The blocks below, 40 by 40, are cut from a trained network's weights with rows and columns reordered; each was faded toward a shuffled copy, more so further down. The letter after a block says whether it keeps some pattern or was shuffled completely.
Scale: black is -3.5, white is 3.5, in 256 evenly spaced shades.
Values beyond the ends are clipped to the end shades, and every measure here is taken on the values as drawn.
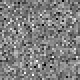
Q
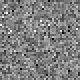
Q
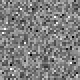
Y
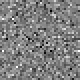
Q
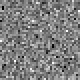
Y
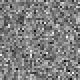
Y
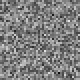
Y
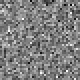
Q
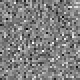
Q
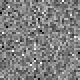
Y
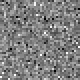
Q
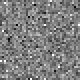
Y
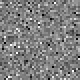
Q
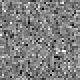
Y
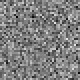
Q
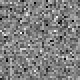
Q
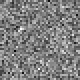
Y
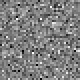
Q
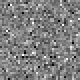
Y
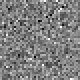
Q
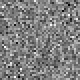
Q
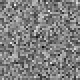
Q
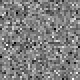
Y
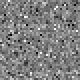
Q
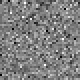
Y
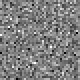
Q
